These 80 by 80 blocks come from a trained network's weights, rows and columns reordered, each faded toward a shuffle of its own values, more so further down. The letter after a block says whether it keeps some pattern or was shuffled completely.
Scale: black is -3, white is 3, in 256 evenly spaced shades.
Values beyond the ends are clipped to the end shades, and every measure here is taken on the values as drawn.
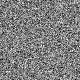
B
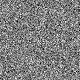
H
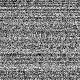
H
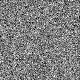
B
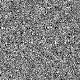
H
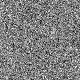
B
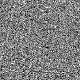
H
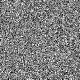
H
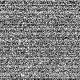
H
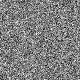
B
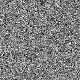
H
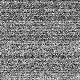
H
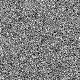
B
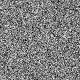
B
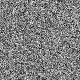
B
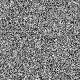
B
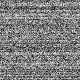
H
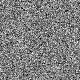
B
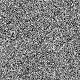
B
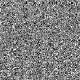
H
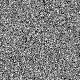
B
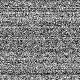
H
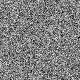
B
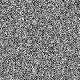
H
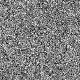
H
